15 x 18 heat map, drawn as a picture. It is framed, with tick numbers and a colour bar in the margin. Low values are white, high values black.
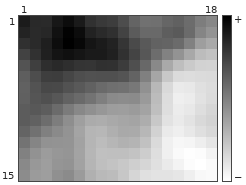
Slope: up to the top left. Stripes: none. Ninth with the lowest average: bottom right. Lone odd cells: none. Roughest part: top right. Ninth with the highest average: top left.
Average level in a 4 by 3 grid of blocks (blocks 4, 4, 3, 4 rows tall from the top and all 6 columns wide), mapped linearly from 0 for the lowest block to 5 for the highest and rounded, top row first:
543
431
320
210
